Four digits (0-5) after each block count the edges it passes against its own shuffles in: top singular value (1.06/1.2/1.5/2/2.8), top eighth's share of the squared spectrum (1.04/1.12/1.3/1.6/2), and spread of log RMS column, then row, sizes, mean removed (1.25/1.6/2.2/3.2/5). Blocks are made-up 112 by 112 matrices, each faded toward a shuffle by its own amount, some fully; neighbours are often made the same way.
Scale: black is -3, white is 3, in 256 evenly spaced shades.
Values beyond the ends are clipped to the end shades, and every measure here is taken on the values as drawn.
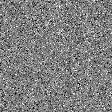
0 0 0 1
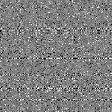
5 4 2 3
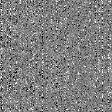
3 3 4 0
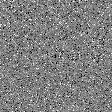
0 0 0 0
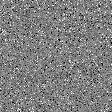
0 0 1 0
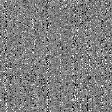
3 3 4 0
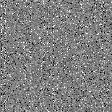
2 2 2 0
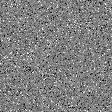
0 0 0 0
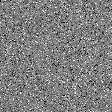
1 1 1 0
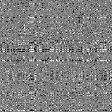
5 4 2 3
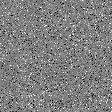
2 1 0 0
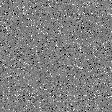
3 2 0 1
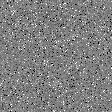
1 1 0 0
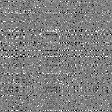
5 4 2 3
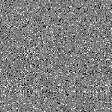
4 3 1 2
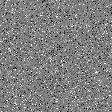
0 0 0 0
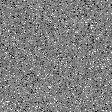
2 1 0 0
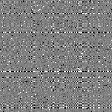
5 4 3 4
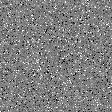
2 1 0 0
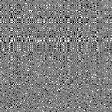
5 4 3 3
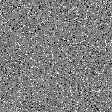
3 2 0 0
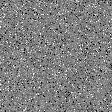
0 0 0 0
